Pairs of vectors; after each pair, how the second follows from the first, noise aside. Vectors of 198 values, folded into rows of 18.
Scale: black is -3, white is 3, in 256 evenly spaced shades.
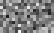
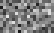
negated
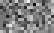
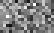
negated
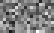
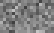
shrunk
